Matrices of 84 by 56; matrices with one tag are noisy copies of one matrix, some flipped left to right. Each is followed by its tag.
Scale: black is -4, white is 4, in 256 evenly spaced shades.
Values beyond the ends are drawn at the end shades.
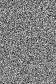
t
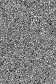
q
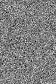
q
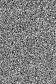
t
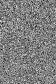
t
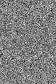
q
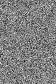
q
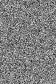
q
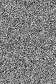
q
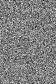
t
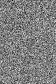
t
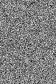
q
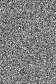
t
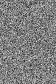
q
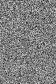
t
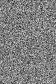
t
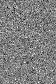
t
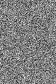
q
